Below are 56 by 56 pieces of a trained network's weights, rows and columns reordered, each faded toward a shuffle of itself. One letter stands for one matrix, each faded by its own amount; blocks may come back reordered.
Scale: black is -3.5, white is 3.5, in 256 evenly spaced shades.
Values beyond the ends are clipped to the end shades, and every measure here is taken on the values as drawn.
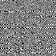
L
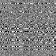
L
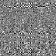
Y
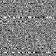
L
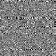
Y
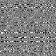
L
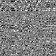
Y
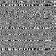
L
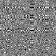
Y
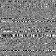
L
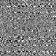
Y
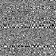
L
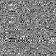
Y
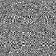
Y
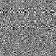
Y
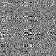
Y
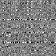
L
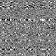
Y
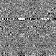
L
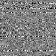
Y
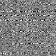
Y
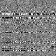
L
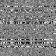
L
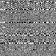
L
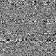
Y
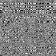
L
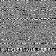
L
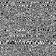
Y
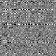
L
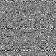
L
